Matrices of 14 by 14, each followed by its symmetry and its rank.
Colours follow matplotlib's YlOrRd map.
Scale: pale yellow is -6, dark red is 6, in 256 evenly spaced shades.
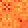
symmetric, rank three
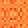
neither, rank two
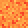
symmetric, full rank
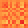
symmetric, rank two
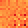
symmetric, rank two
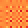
symmetric, rank one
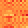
neither, rank two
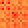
symmetric, rank three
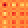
symmetric, rank one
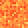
symmetric, full rank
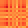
symmetric, rank one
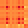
symmetric, rank one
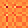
symmetric, rank two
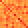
symmetric, full rank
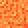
symmetric, full rank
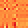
neither, rank two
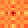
symmetric, rank one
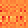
neither, rank two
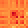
symmetric, rank two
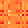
neither, rank two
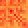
symmetric, rank three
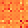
symmetric, rank two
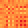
symmetric, rank two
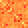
symmetric, full rank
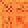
symmetric, rank three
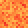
symmetric, full rank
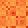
symmetric, rank three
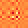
symmetric, rank one
